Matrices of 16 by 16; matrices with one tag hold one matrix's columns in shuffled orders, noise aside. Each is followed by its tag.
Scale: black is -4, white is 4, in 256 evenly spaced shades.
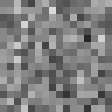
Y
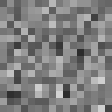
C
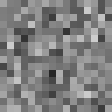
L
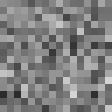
C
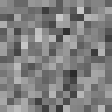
L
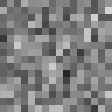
L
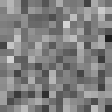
Y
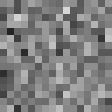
L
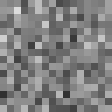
Y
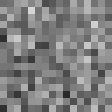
Y
